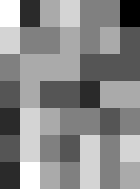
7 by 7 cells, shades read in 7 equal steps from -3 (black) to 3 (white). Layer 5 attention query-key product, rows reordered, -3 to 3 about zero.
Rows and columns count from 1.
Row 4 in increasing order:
-2 -1 -1 -1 1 1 1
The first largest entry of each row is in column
1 1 2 2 2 2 2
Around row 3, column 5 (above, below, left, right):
0 -2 1 -1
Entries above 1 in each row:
2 1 0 0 1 3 2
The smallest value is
-3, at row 1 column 7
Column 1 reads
3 2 0 -1 -2 -1 -2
